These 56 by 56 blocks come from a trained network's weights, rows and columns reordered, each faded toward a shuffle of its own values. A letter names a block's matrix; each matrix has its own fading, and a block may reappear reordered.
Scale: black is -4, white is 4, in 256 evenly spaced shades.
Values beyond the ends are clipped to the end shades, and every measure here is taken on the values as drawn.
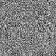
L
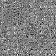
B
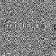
L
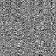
L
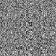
L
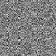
L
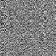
L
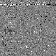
B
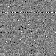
B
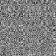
L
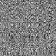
L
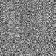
L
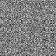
L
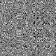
B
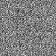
L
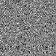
B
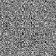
L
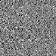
B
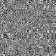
B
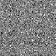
B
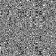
B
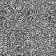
L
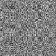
L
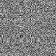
L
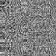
L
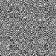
L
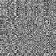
L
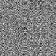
L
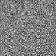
L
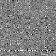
B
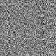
L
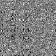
B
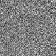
L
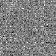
B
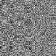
L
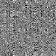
B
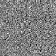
L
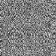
L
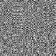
L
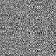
L
